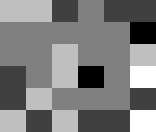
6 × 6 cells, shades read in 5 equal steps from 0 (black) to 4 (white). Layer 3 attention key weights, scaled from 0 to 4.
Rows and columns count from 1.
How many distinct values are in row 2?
2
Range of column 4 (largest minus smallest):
2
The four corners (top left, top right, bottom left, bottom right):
3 1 3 4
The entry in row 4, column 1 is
1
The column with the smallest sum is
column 4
